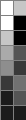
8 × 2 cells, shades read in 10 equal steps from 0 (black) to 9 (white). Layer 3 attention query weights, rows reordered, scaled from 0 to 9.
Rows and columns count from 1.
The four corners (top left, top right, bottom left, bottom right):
9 7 1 1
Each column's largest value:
9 7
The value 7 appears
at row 1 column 2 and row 3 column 1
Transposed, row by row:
9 9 7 6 5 2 1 1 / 7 0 0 3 2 4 3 1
